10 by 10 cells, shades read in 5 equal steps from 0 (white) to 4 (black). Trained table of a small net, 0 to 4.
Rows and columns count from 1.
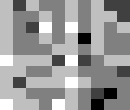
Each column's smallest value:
0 1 1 0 0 0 1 1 1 1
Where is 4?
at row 4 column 7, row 9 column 9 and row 10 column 8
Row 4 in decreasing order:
4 2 2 2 2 2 1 1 1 1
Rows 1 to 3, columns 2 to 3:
3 1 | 2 2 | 2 3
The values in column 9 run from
1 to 4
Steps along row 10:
up same up down up up up down same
